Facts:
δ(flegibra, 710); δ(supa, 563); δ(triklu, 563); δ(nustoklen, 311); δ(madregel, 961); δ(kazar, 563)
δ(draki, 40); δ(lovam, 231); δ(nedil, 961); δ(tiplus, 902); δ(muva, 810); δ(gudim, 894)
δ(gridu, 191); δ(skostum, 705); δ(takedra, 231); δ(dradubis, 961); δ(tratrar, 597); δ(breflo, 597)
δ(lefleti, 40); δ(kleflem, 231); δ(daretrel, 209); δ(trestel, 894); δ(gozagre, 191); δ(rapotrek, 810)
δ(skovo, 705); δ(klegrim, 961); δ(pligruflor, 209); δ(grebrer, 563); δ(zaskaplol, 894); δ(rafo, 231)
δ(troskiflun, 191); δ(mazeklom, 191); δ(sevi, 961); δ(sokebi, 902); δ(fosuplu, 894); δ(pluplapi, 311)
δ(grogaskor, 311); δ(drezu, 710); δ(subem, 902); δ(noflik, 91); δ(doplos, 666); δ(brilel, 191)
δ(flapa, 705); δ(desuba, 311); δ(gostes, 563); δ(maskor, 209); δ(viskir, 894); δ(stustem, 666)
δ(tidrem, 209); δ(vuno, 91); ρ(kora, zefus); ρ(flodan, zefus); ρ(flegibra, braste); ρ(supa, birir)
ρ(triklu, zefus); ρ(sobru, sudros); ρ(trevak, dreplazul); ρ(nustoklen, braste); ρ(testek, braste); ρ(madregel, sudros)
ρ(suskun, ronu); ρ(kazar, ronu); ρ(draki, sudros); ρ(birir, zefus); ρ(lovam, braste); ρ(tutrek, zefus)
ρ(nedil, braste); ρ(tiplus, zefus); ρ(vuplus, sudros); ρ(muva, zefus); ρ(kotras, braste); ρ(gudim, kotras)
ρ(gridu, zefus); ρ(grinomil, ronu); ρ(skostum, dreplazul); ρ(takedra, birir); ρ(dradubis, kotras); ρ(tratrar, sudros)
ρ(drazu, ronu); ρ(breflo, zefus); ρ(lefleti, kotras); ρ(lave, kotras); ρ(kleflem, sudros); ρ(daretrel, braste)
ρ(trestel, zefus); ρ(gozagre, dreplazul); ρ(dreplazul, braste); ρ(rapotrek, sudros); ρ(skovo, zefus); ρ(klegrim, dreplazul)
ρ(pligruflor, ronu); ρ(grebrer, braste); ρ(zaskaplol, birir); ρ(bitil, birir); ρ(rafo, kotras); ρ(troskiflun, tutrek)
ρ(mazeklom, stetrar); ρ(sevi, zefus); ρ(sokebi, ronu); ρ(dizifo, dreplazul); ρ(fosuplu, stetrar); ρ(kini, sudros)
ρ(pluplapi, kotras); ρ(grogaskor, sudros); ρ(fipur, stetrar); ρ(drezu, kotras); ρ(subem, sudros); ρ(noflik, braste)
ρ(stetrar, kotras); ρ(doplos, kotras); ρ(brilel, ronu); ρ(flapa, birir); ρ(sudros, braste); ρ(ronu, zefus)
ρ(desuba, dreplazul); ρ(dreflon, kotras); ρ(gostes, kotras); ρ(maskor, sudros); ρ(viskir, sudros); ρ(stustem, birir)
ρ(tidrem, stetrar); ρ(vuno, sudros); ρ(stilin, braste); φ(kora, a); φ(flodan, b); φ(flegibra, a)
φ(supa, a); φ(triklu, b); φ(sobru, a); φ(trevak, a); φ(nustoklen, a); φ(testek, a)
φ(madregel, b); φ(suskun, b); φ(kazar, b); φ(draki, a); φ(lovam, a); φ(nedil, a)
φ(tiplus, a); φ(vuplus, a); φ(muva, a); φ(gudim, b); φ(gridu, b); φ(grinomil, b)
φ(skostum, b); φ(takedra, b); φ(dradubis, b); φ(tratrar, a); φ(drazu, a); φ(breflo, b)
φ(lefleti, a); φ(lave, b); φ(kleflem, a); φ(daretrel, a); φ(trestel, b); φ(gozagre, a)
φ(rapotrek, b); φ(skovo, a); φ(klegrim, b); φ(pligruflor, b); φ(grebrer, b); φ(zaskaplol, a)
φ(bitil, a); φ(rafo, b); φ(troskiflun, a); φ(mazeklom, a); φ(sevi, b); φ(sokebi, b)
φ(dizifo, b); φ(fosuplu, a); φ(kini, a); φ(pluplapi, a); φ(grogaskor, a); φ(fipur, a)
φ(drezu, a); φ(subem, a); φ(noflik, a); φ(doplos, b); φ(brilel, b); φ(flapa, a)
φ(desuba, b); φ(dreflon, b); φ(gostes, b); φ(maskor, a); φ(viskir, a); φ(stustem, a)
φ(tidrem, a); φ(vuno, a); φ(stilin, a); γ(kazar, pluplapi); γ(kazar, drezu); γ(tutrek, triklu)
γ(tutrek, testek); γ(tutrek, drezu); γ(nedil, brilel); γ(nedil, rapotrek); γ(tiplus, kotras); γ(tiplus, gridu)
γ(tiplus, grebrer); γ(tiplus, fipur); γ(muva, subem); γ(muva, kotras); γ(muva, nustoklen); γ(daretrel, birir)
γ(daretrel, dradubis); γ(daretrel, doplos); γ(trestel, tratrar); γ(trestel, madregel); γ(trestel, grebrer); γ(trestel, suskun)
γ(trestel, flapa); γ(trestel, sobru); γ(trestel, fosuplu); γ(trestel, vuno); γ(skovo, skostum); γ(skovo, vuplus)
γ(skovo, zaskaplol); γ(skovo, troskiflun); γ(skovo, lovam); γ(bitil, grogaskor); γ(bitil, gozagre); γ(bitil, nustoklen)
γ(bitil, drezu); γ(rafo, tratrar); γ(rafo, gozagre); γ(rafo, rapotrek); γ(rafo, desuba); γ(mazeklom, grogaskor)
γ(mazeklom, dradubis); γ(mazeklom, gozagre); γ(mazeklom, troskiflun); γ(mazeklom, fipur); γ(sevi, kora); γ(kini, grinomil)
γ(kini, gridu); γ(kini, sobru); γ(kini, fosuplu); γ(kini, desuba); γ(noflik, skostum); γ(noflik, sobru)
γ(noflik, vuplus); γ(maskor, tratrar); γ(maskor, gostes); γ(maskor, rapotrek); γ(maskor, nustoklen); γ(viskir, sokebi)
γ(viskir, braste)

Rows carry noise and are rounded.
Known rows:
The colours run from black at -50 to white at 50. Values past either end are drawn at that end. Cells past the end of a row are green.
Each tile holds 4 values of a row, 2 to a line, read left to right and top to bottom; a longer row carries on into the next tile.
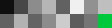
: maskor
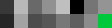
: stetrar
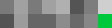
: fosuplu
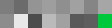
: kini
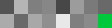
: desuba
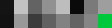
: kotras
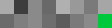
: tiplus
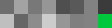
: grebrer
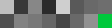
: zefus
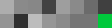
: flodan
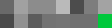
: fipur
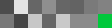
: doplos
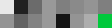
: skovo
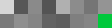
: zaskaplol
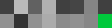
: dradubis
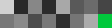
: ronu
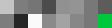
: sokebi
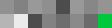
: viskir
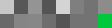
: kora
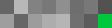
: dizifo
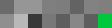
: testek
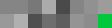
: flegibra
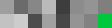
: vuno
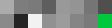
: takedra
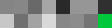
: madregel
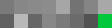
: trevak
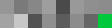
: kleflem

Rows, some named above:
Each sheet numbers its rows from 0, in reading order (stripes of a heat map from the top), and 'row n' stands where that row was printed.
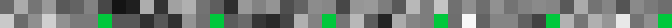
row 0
grebrer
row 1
bitil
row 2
drezu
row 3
gozagre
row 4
sudros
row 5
desuba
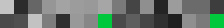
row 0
flapa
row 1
tutrek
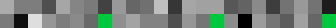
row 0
triklu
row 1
draki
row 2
kazar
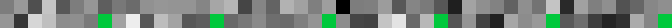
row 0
skostum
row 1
kini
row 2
tiplus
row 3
rafo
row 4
mazeklom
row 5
drezu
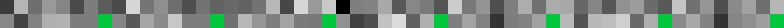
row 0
gostes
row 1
gudim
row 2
tratrar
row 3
rafo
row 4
troskiflun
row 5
trestel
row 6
troskiflun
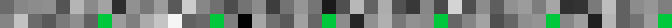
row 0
grogaskor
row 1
rapotrek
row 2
kazar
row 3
dradubis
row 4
stustem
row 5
nedil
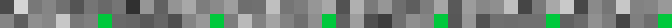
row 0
gudim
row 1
muva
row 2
noflik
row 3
pluplapi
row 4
fipur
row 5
supa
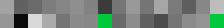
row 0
sevi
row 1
tidrem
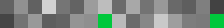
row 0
lefleti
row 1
grebrer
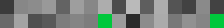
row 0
nustoklen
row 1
dradubis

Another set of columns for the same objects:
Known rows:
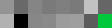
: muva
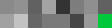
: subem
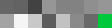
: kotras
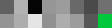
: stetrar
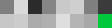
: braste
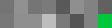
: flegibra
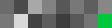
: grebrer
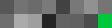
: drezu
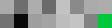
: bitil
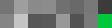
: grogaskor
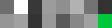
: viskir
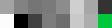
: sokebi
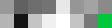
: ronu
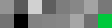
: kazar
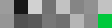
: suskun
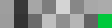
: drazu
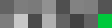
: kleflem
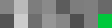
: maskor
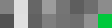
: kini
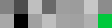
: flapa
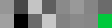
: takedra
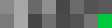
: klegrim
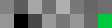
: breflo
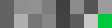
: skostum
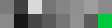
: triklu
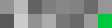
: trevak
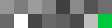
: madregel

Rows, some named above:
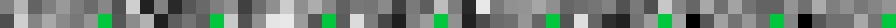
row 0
trevak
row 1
mazeklom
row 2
zefus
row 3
doplos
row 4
triklu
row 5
doplos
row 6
breflo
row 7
trestel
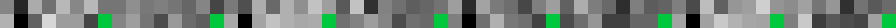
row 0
supa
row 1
nustoklen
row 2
flapa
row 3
lefleti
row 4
sevi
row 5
rafo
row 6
flapa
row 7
rapotrek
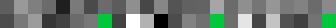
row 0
rafo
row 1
fipur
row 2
draki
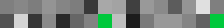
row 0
dizifo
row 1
tiplus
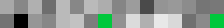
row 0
bitil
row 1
sudros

